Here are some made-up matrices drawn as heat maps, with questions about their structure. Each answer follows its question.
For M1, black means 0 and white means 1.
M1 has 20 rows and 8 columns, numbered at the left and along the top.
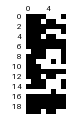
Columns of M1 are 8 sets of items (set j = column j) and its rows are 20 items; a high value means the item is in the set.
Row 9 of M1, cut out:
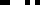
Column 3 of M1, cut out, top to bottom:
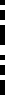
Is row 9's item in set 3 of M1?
yes
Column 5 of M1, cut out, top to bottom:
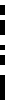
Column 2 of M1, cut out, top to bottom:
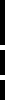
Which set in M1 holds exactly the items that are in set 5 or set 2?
4
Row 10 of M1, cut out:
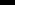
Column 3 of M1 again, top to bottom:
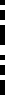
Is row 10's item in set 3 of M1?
yes
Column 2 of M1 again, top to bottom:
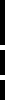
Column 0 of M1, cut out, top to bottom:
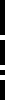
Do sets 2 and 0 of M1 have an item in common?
yes
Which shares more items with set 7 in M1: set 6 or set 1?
set 6
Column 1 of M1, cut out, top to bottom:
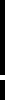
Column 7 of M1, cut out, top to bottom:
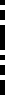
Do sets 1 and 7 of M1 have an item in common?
yes
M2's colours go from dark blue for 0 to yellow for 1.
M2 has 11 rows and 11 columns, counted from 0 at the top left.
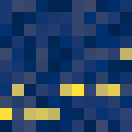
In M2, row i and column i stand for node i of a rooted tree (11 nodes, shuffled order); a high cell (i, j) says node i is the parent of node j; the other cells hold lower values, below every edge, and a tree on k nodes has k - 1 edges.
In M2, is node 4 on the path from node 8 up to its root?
no
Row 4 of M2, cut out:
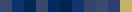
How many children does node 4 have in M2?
1
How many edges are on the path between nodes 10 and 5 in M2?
4
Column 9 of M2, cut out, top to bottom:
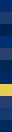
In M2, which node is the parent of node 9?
7
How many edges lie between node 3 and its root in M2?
2
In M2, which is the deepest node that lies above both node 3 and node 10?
9
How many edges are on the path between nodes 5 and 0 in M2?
3
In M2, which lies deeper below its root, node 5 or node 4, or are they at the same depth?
node 4
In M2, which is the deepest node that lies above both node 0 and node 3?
9
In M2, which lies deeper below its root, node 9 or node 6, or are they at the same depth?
the same depth
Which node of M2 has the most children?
7
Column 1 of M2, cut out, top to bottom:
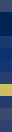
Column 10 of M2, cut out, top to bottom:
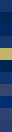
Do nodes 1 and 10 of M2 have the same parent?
no
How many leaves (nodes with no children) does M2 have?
8
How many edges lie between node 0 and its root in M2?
2
